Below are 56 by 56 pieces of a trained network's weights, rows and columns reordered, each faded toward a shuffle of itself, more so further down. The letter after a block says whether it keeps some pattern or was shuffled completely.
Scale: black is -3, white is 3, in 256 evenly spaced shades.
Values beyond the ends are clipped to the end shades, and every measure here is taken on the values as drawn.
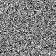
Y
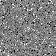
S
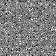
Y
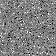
S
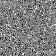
S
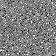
S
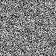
S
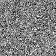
Y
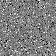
S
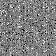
Y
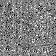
Y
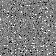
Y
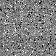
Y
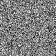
Y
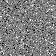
S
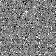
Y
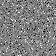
S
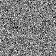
S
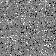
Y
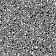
S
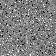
S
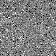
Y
